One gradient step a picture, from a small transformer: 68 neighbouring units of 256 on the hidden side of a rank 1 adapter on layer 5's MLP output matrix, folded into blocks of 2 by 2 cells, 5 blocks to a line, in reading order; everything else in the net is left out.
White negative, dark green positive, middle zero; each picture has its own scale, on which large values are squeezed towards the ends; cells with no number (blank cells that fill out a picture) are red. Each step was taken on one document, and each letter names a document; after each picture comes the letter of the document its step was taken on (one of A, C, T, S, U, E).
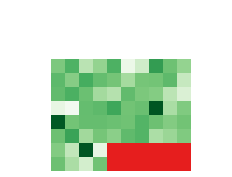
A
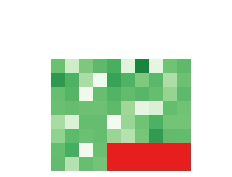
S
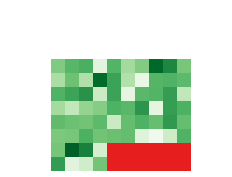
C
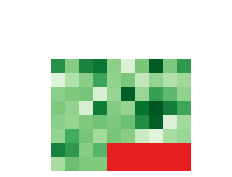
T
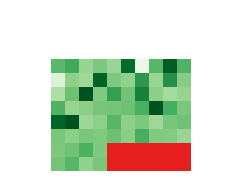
S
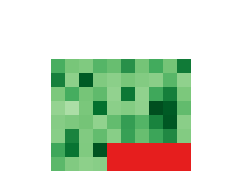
T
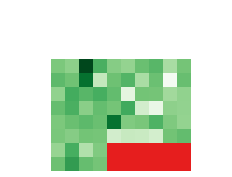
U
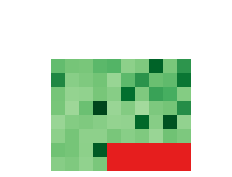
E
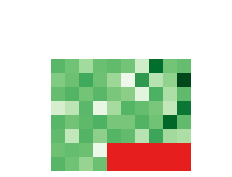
A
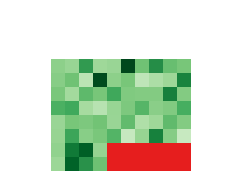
C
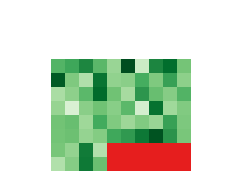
U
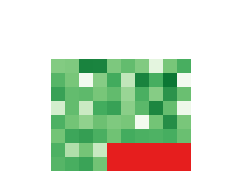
E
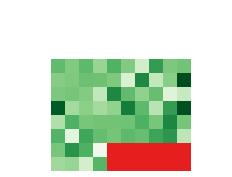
A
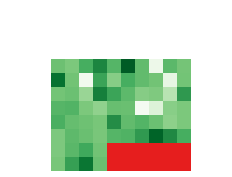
C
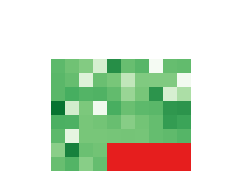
E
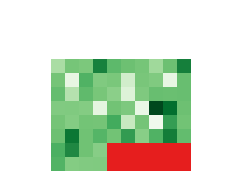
T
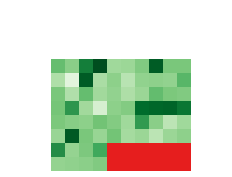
T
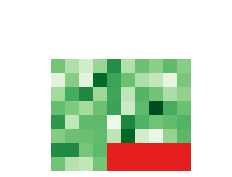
U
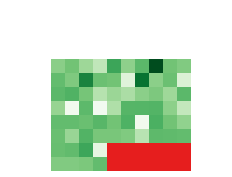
E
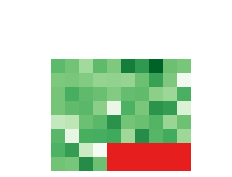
A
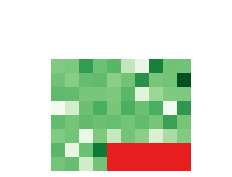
A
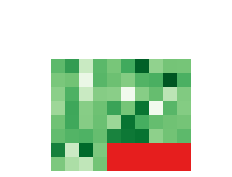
U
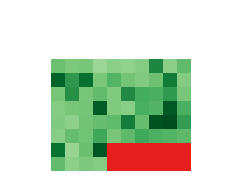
T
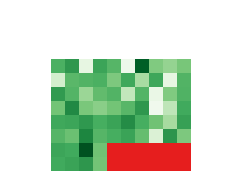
U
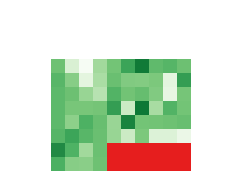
U
